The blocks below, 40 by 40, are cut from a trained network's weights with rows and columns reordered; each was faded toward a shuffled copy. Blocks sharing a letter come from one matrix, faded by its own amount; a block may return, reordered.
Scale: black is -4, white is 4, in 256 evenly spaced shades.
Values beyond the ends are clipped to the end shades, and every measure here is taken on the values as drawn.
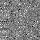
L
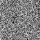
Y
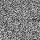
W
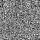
Y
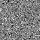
L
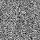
Y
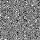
L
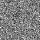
Y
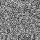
W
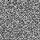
W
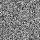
Y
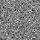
L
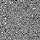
L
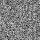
Y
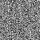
Y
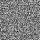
W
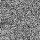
W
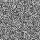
W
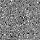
L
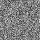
W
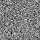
Y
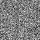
Y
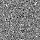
L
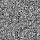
Y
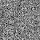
Y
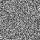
W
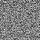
W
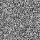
W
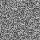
W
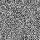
W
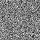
Y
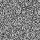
W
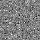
L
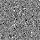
L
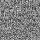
W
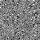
L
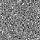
L
